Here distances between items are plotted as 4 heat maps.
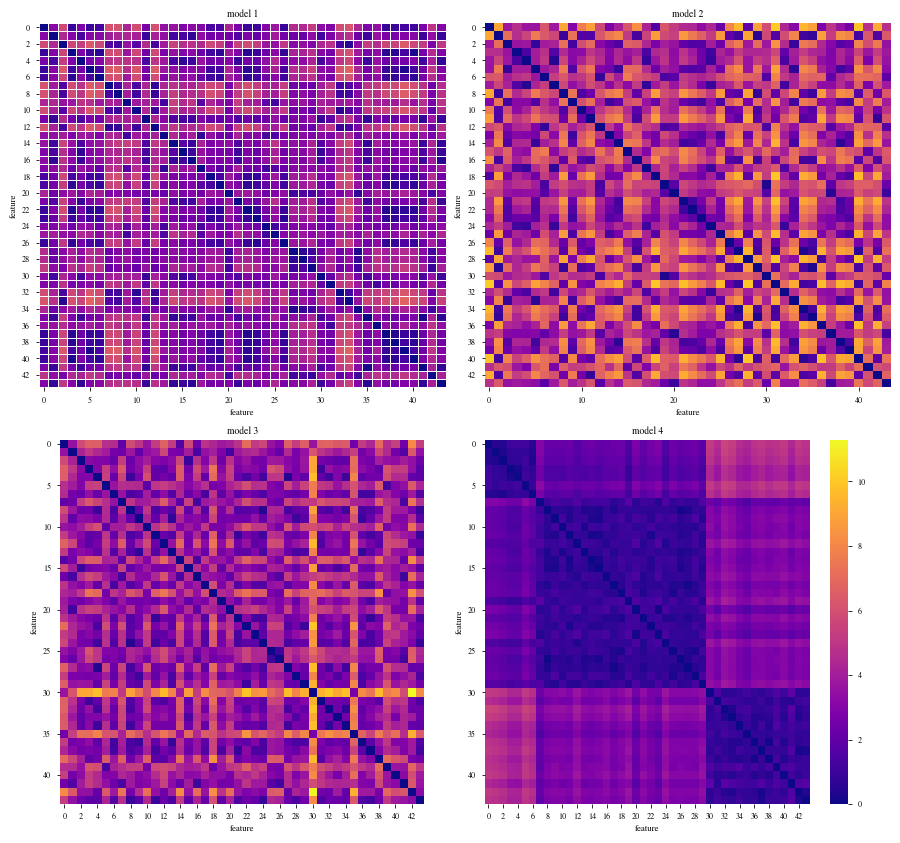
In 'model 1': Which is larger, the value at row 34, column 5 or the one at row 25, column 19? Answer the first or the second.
the first
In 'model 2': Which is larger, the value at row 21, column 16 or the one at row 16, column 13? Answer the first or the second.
the first
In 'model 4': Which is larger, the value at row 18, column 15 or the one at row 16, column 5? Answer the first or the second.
the second
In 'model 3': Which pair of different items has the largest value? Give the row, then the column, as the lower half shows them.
42, 30
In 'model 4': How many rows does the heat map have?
44
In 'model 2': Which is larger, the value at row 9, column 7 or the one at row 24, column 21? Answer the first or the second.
the second
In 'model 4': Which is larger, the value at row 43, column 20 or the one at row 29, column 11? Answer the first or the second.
the first
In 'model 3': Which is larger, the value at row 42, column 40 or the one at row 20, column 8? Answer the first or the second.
the first
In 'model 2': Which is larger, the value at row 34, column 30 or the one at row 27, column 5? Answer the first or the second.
the second
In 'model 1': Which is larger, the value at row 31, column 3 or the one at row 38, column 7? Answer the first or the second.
the second
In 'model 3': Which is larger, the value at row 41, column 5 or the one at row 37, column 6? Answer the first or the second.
the first
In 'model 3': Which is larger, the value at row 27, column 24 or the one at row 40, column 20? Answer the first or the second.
the second
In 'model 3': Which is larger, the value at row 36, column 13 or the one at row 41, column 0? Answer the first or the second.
the second
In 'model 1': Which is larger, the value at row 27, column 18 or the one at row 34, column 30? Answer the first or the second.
the first
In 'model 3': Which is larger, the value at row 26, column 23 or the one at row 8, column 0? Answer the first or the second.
the second
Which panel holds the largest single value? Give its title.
model 3
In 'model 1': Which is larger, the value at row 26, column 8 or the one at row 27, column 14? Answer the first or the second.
the first
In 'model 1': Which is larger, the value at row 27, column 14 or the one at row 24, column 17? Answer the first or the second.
the first
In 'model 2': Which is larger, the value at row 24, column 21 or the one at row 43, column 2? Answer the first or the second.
the first
